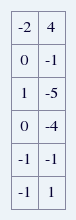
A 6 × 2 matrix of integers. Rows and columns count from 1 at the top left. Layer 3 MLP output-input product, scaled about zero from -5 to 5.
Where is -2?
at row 1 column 1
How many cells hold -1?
4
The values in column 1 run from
-2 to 1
